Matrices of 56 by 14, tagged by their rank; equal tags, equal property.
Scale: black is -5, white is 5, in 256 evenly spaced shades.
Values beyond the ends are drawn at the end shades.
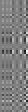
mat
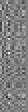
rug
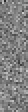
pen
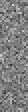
pen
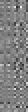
rug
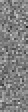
pen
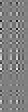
mat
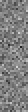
pen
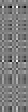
mat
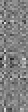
rug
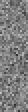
pen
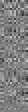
rug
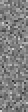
pen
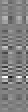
mat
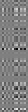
mat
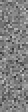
pen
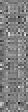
rug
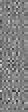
rug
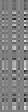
mat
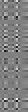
mat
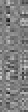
rug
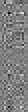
rug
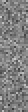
pen
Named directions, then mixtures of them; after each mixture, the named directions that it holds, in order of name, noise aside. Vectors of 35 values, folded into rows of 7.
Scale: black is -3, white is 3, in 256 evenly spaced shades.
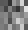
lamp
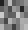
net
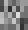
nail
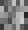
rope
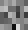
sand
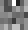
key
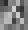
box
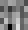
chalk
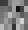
box, lamp, sand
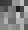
box, lamp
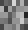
rope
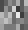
box, nail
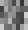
rope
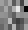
lamp, sand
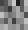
key, net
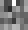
key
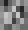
box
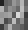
chalk, nail, rope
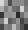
net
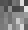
lamp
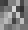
box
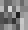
chalk, nail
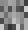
chalk, net, sand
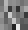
nail, sand
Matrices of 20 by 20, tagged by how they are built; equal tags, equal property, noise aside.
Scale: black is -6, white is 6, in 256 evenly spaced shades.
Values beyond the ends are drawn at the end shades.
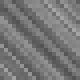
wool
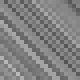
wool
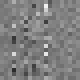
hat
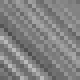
wool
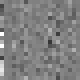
hat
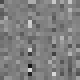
hat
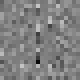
hat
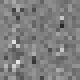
hat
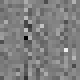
hat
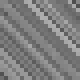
wool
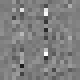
hat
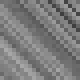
wool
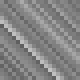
wool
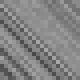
wool
